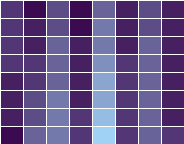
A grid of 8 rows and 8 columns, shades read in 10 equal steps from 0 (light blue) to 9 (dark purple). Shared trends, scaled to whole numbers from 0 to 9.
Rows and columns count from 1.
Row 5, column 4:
8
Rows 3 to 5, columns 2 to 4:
8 5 8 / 7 5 8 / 7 5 8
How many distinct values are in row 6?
6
